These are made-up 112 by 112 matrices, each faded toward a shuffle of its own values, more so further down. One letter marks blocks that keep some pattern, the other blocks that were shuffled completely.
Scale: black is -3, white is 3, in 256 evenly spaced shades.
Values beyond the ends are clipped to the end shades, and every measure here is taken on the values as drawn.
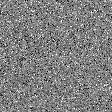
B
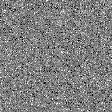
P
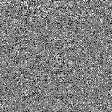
P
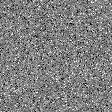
B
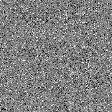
P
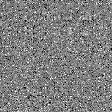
P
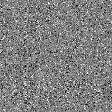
P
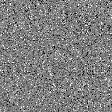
P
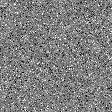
B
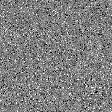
P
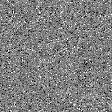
P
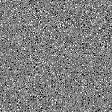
P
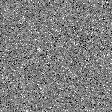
B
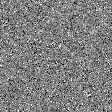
B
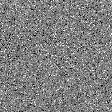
P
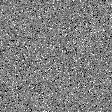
B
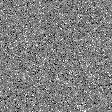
B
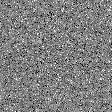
B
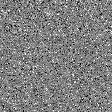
P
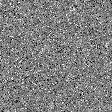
B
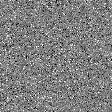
P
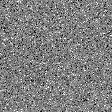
P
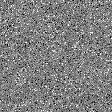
P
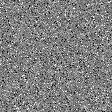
P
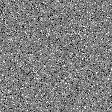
B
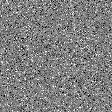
P
